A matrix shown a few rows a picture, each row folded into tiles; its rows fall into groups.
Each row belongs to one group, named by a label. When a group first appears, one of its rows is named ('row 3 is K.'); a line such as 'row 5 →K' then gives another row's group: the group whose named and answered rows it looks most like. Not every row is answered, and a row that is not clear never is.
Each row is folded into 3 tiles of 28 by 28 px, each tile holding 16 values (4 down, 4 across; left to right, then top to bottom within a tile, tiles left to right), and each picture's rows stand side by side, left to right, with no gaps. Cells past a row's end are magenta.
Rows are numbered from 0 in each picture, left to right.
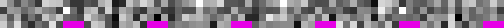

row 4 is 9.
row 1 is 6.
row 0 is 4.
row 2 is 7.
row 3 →7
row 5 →9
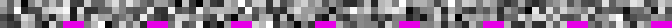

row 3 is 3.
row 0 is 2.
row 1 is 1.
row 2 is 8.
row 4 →2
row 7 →9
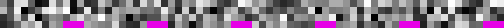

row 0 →2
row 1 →8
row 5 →1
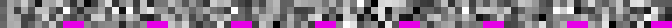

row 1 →8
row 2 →4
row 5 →8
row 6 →2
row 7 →4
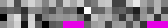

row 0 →3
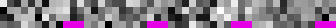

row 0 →2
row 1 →9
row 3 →3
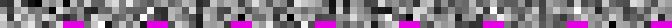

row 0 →8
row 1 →1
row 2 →6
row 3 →4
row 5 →3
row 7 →9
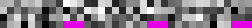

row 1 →8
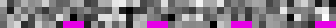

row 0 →1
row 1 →7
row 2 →7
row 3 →4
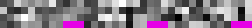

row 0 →7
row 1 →7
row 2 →2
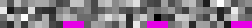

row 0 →1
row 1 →7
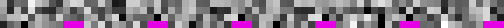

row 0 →1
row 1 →9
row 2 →6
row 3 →6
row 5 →2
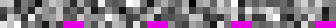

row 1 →9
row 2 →2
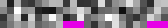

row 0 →8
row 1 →9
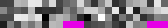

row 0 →7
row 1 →8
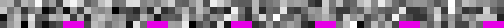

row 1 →6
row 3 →1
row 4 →1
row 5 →4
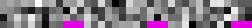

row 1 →9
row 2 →4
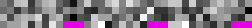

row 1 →1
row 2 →3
